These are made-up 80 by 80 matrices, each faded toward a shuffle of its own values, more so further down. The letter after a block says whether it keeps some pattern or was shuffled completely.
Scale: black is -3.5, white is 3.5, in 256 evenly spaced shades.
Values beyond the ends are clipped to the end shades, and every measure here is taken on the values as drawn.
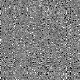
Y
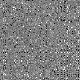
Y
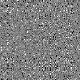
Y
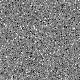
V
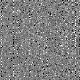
Y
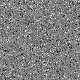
V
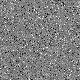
V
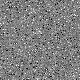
V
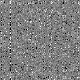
Y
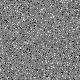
V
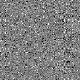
Y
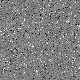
V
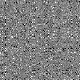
Y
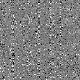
Y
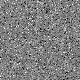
V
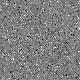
V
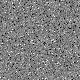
V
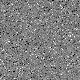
V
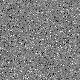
V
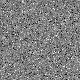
V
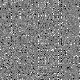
Y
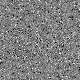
V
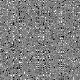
Y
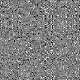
Y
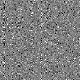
Y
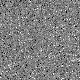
V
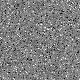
V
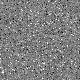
V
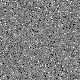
V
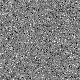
V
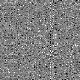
Y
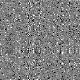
Y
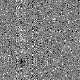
Y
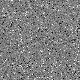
V
